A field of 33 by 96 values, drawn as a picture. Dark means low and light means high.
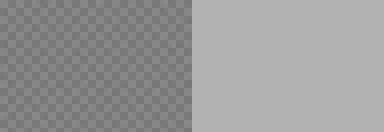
The table splits into one row of 2 panels. Panel 1,1: middling, checkered, faint in contrast. Panel 1,2: high, flat.
